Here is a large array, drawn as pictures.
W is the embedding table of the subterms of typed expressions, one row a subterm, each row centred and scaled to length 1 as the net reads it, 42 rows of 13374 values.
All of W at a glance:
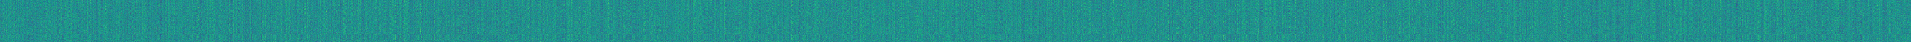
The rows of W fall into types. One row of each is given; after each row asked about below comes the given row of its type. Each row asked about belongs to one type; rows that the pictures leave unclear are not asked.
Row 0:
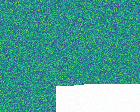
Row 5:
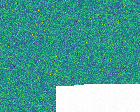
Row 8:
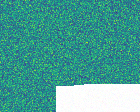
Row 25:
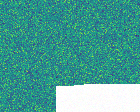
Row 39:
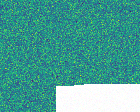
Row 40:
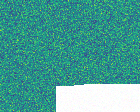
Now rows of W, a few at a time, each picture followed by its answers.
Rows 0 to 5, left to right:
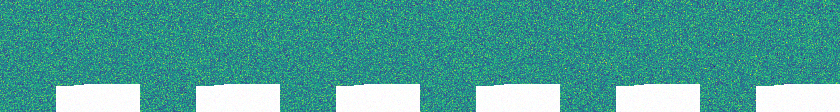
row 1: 5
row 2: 0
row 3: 8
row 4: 5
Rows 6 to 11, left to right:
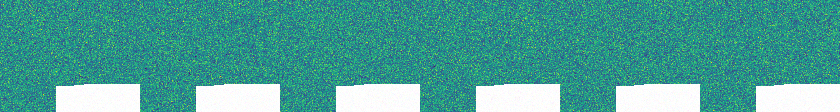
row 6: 8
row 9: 5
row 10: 40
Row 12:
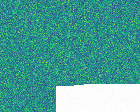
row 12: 8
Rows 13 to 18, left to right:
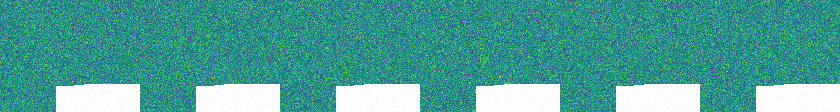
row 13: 8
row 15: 39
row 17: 0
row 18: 25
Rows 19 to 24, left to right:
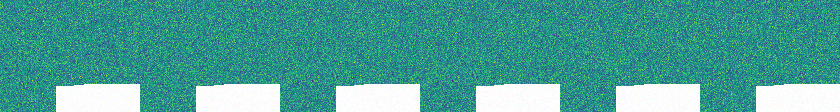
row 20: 0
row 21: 39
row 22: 39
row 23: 5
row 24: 25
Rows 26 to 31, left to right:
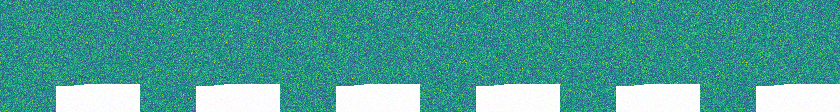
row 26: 8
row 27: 8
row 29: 5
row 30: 25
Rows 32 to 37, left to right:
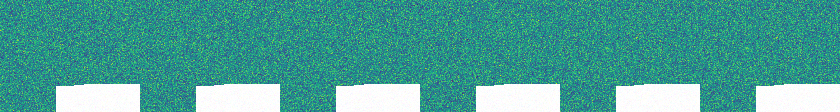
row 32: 40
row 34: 0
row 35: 39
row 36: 39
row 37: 39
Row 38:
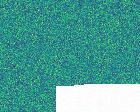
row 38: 5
